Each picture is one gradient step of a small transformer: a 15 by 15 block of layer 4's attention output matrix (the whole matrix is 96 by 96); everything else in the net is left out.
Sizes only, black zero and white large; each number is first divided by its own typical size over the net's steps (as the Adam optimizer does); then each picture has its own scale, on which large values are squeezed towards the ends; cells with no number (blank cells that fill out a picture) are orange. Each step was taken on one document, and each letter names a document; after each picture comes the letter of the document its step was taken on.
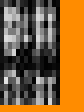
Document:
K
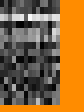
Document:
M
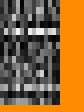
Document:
M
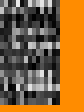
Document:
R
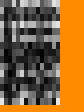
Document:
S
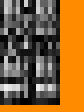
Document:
K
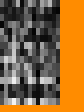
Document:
R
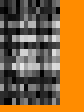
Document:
S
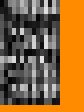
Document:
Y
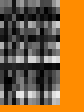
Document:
S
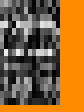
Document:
R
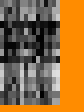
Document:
S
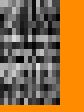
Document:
M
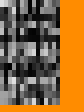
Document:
Y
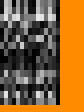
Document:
K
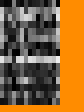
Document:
S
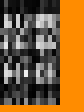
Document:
K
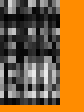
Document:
Y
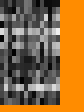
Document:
M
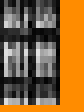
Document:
K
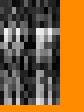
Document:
K
